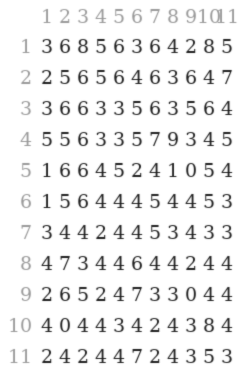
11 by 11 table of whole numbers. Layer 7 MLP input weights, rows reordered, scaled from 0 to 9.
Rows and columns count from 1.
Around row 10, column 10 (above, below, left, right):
4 5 3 4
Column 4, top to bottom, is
5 5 3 3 4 4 2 4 2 4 4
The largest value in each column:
5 7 8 5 6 7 7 9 6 8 7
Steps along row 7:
up same down up same up down up down same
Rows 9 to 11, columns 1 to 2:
2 6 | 4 0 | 2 4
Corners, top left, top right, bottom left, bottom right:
3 5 2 3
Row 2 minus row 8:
-2 -2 3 1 2 -2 2 -1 4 0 3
